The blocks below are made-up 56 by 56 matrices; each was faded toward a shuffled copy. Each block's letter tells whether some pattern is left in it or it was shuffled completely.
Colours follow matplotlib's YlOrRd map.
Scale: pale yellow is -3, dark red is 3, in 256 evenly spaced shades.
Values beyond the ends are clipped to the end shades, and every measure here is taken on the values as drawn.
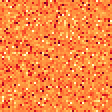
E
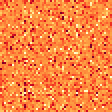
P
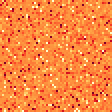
E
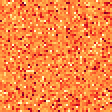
E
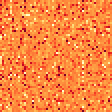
P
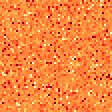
E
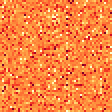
P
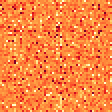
P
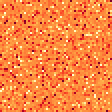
E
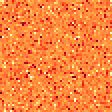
E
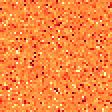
E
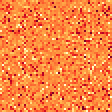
P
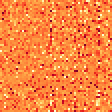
P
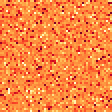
E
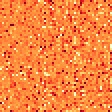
P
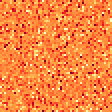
E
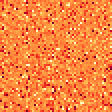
P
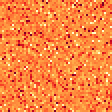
E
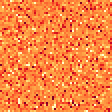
P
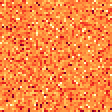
E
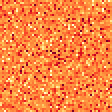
E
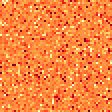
E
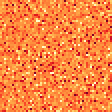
E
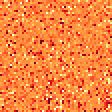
P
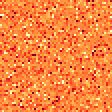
E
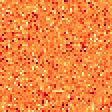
E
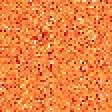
P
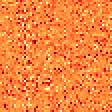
P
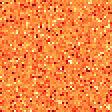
E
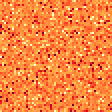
E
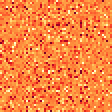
P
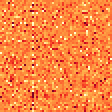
P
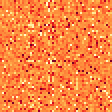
P
